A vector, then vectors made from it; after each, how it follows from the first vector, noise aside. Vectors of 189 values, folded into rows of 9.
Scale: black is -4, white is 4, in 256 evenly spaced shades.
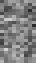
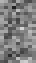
wrapped around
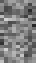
copied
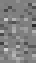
partly zeroed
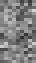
wrapped around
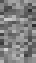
copied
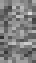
reversed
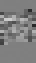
partly zeroed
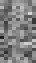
reversed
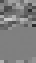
partly zeroed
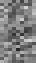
wrapped around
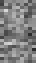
wrapped around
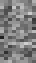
reversed
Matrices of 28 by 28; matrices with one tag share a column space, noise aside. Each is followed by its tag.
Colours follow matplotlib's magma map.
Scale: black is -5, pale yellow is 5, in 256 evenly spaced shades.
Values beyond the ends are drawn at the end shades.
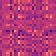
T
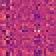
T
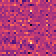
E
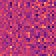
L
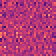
L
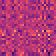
T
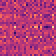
L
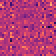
L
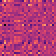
E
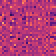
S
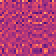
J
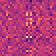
S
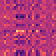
T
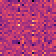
E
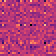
E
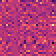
E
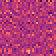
J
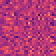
S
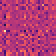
T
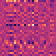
E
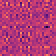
L
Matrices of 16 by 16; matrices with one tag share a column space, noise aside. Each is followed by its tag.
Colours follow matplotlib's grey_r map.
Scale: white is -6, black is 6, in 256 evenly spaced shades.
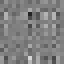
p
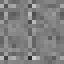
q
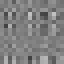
p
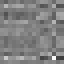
q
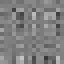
p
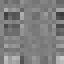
p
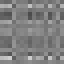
q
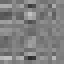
q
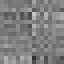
p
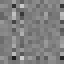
q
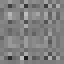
q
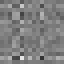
q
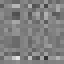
q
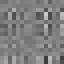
p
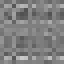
q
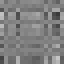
p
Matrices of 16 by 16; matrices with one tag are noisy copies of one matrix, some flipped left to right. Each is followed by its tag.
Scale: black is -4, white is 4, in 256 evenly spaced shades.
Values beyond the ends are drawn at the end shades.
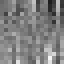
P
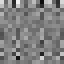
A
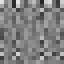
A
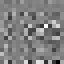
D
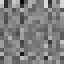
A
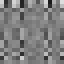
A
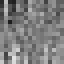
P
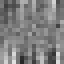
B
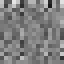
A
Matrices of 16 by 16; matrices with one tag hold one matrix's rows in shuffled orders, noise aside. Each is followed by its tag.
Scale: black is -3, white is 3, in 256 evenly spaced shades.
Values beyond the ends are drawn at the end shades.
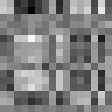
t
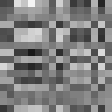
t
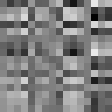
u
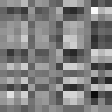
u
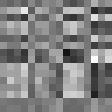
u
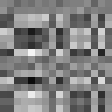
t
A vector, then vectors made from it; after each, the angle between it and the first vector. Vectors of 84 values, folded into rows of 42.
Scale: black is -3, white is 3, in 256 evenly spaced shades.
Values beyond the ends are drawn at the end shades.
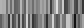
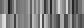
orthogonal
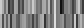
orthogonal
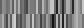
partly opposed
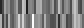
partly opposed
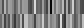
partly aligned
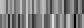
nearly parallel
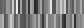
orthogonal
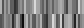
partly aligned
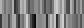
partly aligned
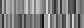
orthogonal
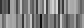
orthogonal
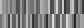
nearly parallel
